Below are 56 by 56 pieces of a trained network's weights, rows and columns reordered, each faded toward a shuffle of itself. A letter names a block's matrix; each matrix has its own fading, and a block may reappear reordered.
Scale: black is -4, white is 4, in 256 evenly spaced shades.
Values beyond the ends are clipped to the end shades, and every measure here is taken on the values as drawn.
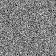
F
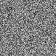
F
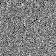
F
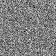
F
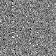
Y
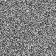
F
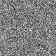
F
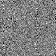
Y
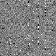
Y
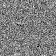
F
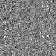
Y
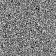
F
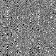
Y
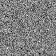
F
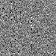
Y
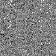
Y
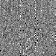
Y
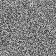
F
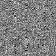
Y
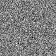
F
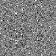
Y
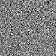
Y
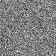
F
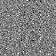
Y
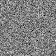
F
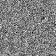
F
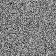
F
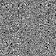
Y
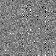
Y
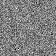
F
